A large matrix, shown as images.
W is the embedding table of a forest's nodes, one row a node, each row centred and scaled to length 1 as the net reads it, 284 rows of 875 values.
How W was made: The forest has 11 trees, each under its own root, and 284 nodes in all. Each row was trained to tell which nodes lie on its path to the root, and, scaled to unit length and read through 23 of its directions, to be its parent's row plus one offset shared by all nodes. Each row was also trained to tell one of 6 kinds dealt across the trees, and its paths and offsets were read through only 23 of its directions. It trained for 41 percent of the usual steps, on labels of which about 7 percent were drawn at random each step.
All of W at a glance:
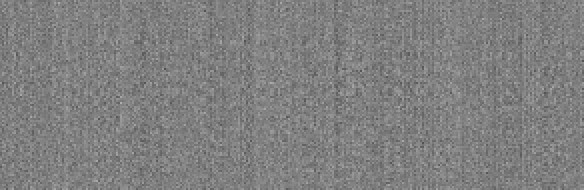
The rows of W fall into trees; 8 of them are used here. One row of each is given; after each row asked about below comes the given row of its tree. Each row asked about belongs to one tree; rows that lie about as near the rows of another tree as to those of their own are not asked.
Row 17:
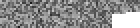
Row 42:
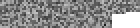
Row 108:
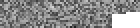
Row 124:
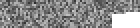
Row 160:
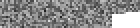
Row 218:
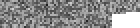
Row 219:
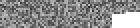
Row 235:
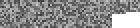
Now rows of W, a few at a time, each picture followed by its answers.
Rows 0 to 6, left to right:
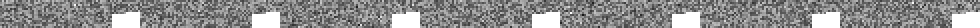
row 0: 160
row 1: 108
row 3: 219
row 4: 108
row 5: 124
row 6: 17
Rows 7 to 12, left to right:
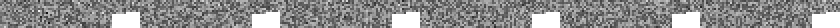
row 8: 219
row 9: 42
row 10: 219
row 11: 235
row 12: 235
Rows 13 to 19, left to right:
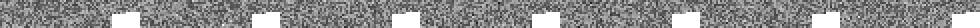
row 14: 235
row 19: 219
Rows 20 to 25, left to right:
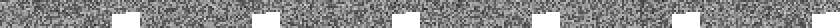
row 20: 218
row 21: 235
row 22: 235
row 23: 219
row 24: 235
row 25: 235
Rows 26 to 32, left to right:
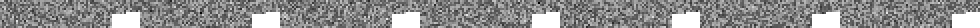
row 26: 160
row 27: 108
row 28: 219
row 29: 218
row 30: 160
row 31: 108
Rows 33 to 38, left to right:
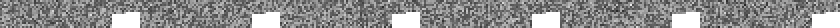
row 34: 108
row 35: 235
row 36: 124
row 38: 124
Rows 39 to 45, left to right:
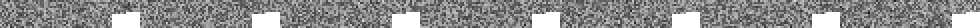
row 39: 219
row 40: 235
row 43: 124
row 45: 17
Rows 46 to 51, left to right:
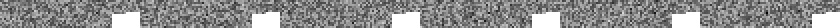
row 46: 108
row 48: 219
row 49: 124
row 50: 124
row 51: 218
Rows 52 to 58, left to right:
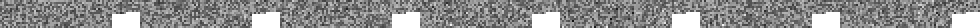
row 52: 108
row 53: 218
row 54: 218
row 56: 42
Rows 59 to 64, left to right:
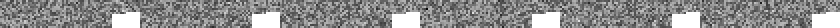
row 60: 108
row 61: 124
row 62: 219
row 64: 124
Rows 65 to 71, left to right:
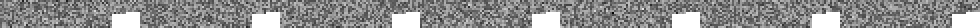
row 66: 42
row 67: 235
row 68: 124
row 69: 124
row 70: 218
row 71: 108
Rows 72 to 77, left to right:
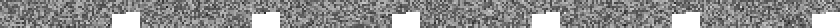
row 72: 108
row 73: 218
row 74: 108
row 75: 160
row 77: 235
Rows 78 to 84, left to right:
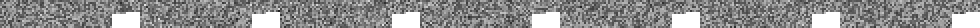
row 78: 218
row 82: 219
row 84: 108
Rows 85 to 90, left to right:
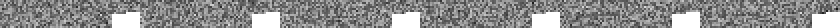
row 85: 219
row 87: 218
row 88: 124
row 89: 124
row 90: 108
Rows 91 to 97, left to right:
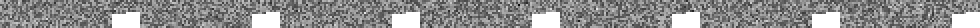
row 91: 219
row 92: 235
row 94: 218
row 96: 219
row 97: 108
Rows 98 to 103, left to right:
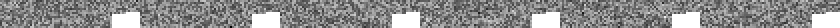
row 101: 218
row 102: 219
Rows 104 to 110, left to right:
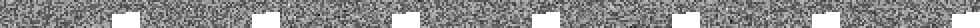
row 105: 219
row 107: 219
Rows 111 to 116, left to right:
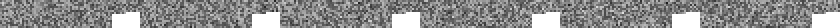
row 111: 235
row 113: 235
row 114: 108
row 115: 124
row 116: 108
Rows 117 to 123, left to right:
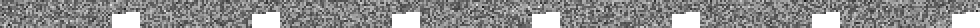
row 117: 108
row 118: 219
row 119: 124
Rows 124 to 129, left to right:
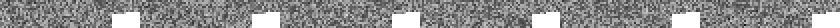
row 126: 17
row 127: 235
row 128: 218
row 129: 219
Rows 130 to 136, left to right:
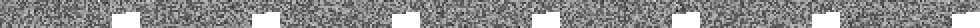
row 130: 218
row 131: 218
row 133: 219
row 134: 218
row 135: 160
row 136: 124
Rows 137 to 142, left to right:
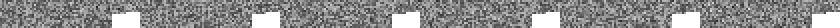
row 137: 124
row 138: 108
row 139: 108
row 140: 218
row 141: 218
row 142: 42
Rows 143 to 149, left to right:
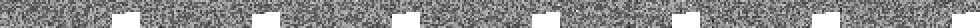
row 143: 219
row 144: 108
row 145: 235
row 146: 235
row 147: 108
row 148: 218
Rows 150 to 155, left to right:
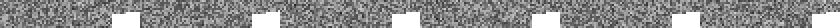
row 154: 235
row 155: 235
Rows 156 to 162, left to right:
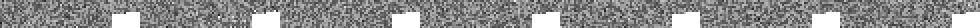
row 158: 124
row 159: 219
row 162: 108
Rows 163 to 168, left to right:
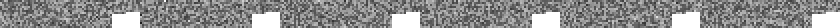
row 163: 108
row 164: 218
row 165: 160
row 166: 218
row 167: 218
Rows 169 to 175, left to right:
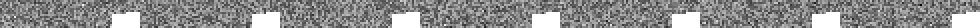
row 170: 42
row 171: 124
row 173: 219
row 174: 235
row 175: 235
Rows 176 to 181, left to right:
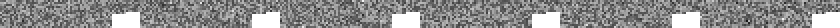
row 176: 124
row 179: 219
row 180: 235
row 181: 218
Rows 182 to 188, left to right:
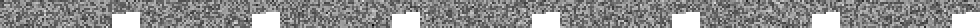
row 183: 124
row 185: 218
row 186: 124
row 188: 218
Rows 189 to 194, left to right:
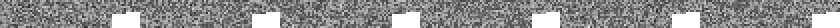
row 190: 108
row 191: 108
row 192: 17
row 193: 42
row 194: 219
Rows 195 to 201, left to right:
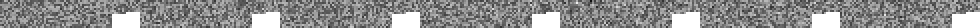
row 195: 108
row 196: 124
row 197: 42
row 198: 42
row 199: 17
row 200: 218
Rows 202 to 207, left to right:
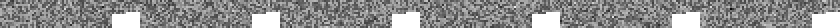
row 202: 235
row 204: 218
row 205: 108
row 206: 235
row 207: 235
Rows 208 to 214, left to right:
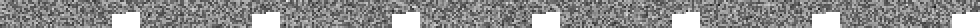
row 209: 160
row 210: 108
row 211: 108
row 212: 17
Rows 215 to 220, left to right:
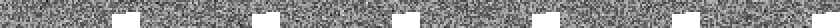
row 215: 219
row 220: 218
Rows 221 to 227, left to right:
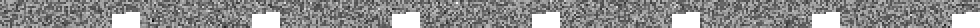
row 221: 218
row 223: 219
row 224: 235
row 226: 218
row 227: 218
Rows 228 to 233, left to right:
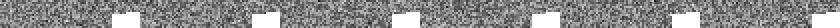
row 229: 108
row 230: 108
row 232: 124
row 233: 219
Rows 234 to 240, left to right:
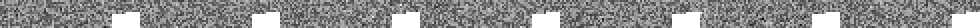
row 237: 160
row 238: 124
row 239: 235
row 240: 160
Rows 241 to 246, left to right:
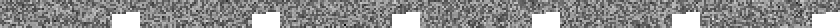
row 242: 219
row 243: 108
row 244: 235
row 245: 218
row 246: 160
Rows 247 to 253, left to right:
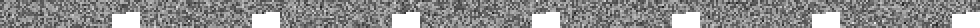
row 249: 218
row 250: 218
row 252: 124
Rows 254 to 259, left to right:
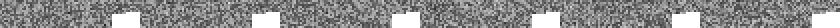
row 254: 124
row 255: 124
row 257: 160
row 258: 235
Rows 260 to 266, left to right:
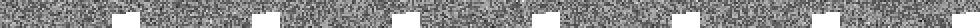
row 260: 108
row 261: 219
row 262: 124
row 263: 160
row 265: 218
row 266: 235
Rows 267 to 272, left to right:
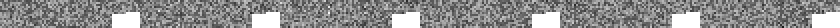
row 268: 160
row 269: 219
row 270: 219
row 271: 160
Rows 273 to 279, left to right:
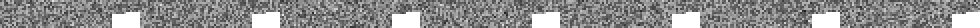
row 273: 108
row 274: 235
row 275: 108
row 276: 124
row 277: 218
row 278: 235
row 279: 219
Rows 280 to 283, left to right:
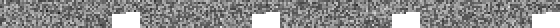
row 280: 235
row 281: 108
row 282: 218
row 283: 124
